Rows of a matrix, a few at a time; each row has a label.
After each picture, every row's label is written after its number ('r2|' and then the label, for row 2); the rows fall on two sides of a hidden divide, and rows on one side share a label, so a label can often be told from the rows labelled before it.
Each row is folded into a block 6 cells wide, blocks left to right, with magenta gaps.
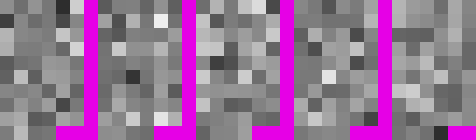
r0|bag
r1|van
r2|van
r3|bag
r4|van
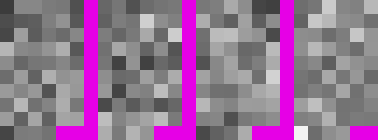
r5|van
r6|van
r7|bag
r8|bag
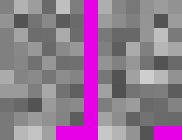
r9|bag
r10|bag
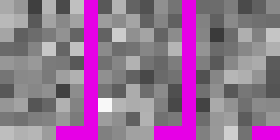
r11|bag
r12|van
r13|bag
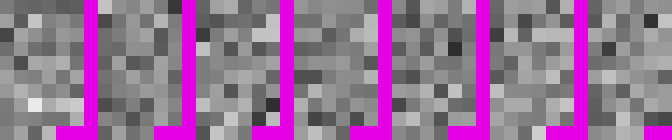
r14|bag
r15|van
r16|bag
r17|bag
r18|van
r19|bag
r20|bag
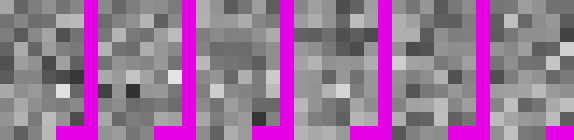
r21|van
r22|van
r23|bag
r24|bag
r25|bag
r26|bag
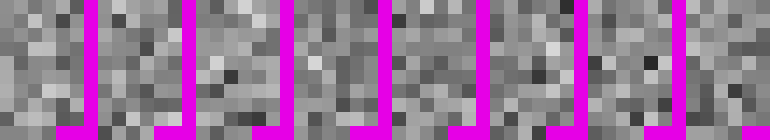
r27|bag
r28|van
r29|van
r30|van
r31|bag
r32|van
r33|van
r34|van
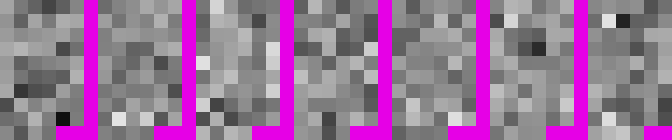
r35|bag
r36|bag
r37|bag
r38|bag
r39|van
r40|bag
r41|bag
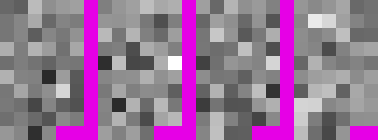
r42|van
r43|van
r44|van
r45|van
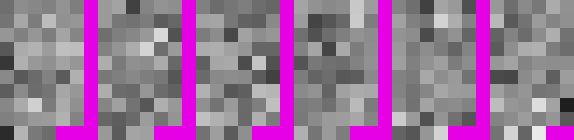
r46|van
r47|bag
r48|van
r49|van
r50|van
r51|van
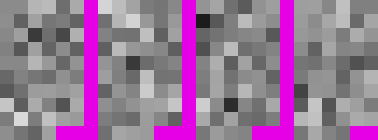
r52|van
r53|bag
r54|bag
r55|van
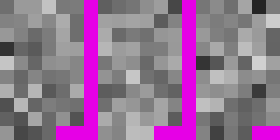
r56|van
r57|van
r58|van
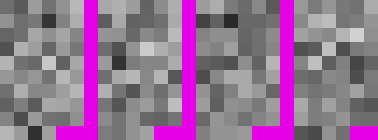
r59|bag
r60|bag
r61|bag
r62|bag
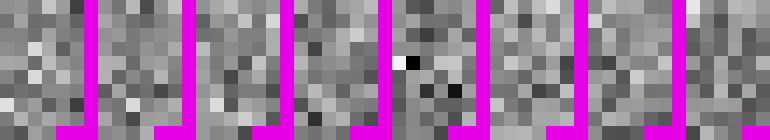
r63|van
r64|bag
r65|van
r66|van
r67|bag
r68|van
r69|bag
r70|van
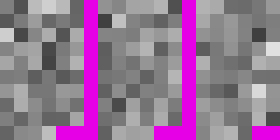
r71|van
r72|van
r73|bag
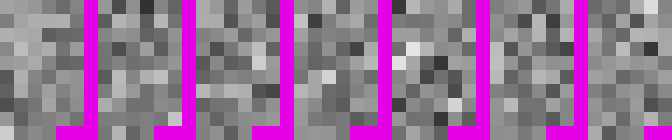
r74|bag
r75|bag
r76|van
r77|bag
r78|van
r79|bag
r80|van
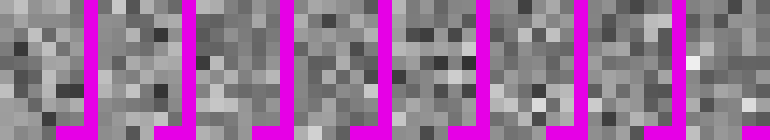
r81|bag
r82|van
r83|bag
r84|bag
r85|van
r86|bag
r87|bag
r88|bag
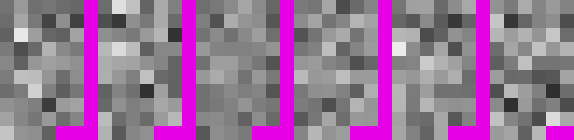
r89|bag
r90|van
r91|van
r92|bag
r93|bag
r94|van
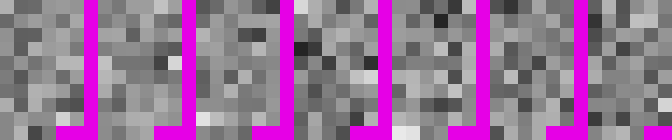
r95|van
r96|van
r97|van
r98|bag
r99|bag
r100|van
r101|bag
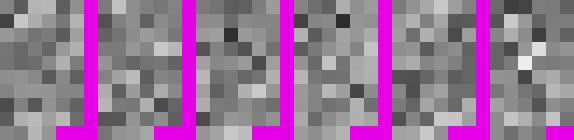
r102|van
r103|bag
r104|bag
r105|van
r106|van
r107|van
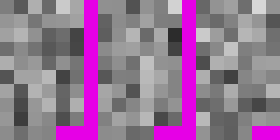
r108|bag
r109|bag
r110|van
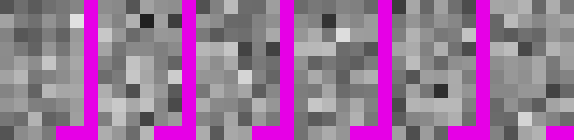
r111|bag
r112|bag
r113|bag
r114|van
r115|van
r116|bag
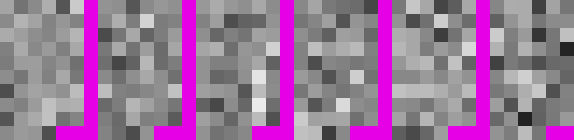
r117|bag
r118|bag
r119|van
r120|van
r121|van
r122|bag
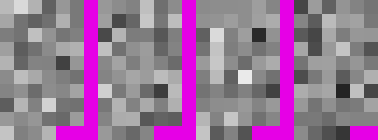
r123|bag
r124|bag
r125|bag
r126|van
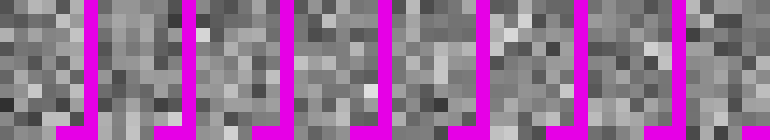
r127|van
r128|van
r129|bag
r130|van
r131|bag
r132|van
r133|bag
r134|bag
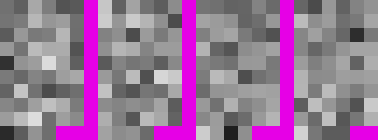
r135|van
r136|van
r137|bag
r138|bag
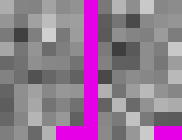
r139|van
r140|bag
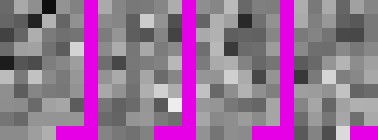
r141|bag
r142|bag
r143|bag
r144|bag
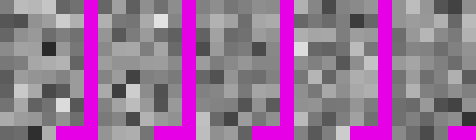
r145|van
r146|van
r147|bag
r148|van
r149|bag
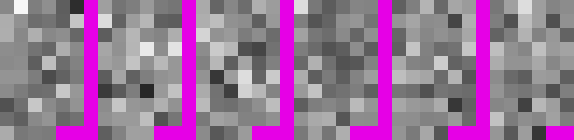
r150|bag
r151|van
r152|bag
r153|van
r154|bag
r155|van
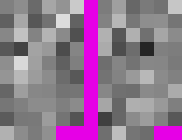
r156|bag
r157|bag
